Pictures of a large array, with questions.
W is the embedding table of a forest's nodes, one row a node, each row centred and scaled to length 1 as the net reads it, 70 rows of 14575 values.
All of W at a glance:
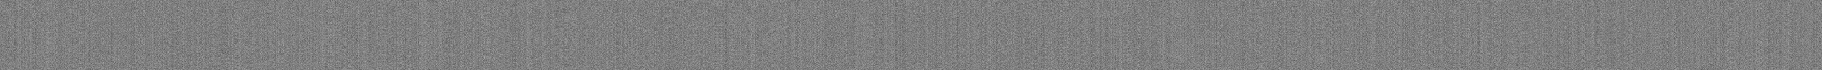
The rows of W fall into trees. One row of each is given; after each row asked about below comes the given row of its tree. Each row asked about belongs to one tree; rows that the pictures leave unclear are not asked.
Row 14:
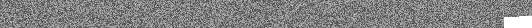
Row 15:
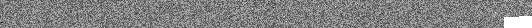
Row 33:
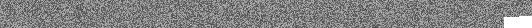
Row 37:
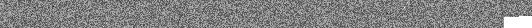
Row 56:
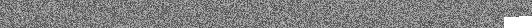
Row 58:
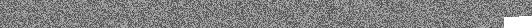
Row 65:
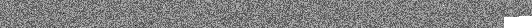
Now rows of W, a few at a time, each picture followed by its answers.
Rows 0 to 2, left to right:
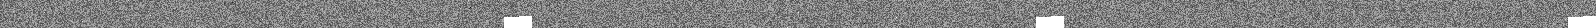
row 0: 14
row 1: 65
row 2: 65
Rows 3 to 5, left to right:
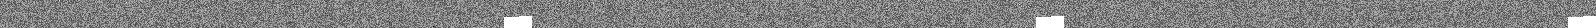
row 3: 58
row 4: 33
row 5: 65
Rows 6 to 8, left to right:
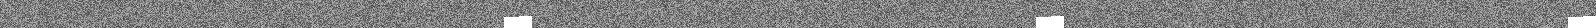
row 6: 15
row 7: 37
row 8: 58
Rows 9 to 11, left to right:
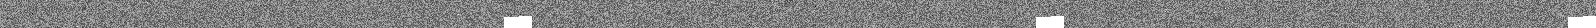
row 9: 37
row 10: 15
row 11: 15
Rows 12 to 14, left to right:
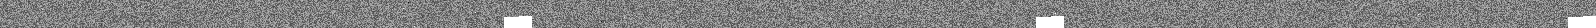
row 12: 37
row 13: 56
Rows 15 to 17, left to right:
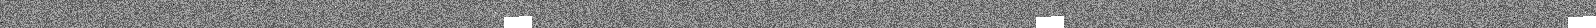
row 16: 14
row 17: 56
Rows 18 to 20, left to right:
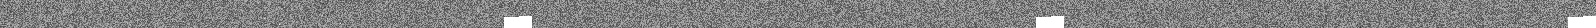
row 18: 33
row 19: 58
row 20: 33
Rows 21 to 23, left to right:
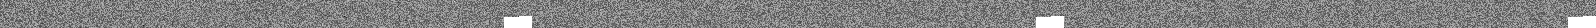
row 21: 14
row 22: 37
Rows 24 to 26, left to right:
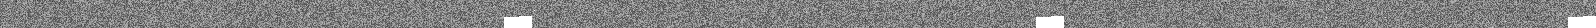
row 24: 58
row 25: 65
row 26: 15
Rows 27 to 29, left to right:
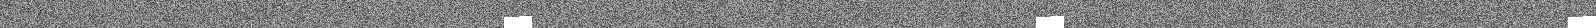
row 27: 14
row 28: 65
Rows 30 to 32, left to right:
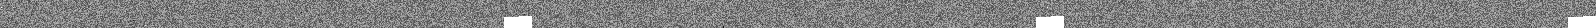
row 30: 37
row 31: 15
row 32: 58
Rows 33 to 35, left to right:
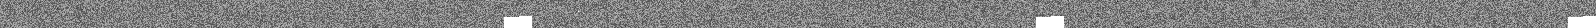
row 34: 37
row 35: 65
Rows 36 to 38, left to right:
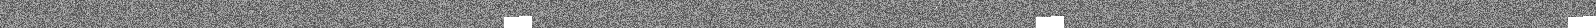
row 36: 33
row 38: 58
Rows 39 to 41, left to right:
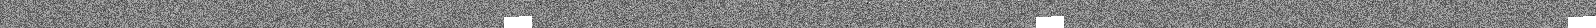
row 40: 65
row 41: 58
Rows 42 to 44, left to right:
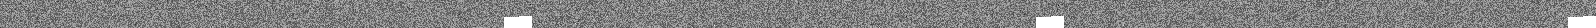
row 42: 58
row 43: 58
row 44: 15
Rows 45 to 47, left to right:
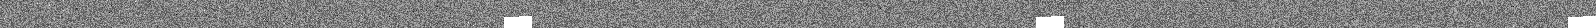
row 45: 56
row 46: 37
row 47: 65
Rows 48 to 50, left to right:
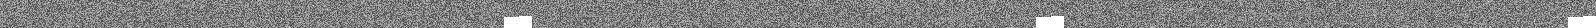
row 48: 37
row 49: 58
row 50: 15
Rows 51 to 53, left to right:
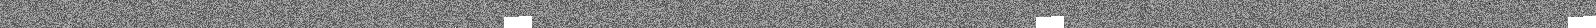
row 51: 37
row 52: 37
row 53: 33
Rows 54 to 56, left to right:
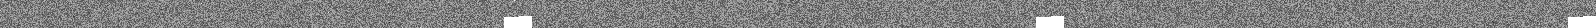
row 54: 15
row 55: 65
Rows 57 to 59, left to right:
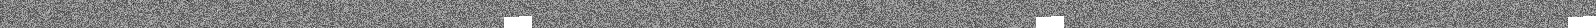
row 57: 58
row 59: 65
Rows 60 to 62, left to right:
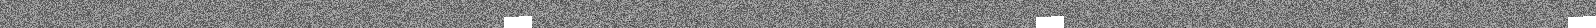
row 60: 15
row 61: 37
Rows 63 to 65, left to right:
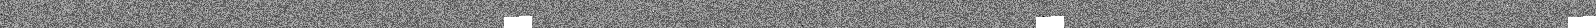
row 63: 33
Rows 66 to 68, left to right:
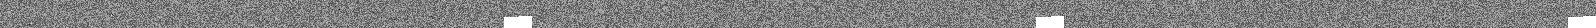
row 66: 37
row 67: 33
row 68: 58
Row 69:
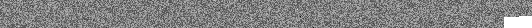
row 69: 56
